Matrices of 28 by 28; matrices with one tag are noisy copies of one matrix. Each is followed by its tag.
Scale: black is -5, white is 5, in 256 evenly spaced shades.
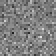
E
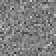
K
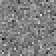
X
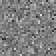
X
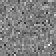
K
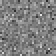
X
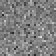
E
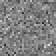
K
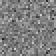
X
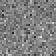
E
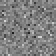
E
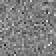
K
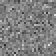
K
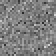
K
